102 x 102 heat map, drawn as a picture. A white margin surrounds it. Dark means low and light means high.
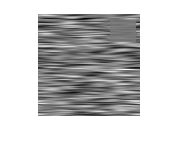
The grain runs across in streaks. The halves do not mirror each other. The top right is the calmest part. In the top right lies a patch that is calmer than the rest.
